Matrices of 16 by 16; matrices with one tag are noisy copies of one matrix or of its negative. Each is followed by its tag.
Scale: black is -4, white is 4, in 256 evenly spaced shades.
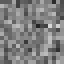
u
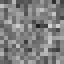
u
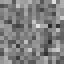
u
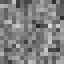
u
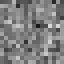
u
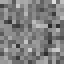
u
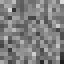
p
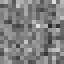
u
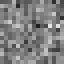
u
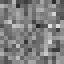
u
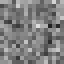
u
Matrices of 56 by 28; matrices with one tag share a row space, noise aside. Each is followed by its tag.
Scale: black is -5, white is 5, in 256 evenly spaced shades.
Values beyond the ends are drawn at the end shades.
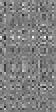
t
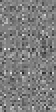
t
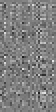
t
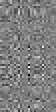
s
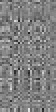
s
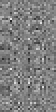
s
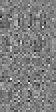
s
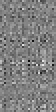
t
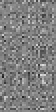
t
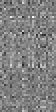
t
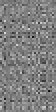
t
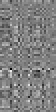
s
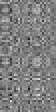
s
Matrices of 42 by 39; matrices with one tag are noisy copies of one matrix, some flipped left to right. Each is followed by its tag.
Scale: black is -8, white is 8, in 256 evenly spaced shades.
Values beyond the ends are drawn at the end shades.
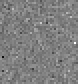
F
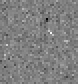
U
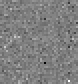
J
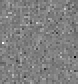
F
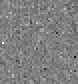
F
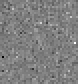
F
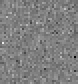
F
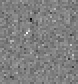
U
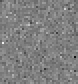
F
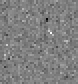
U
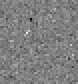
U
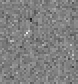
U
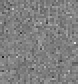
F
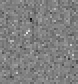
U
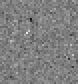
U
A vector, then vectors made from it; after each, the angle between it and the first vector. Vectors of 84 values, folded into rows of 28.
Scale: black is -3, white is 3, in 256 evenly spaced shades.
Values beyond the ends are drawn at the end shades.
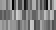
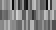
nearly parallel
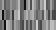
orthogonal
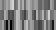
orthogonal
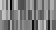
orthogonal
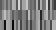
partly opposed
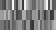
nearly opposite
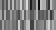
partly opposed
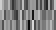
partly aligned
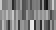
partly aligned
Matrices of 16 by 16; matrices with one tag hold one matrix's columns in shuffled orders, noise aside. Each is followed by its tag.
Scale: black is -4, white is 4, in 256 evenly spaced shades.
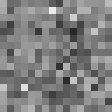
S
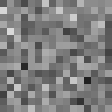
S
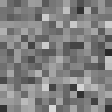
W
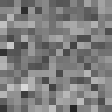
W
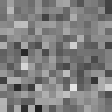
W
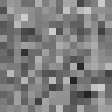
S
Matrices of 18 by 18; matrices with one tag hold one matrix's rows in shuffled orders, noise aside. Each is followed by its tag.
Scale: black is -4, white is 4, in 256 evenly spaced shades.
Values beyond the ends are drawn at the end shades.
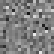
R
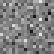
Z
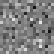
Z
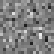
Z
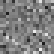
R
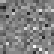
R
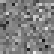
R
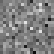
Z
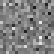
Z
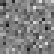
R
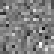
R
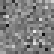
R
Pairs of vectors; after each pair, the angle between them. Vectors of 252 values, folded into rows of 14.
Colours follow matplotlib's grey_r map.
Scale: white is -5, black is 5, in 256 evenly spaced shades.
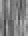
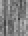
nearly parallel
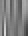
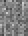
partly aligned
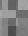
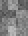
nearly opposite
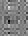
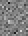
partly opposed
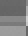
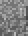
partly opposed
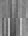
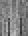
nearly opposite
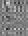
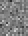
orthogonal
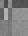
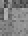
nearly parallel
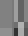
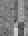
nearly opposite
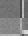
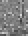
partly opposed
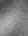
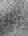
nearly opposite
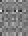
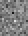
partly opposed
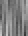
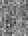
partly opposed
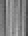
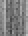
nearly opposite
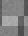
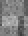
nearly parallel
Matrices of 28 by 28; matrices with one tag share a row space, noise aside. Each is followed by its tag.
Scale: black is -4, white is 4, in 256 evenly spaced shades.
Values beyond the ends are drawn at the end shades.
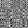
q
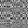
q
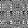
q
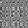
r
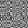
q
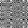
q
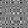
r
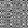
q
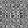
r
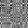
q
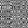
q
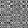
q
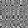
r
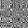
q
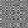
r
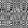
q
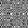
q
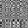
r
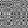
q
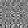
r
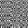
q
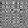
r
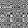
q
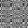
q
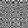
r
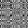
q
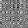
r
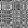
q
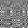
q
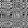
q
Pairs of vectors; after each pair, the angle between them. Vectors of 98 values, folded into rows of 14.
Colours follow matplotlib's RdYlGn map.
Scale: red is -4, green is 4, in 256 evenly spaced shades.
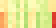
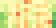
nearly opposite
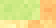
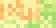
nearly opposite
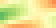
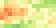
nearly opposite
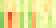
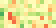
partly aligned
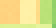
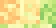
nearly parallel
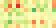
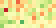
partly aligned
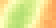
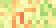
partly opposed
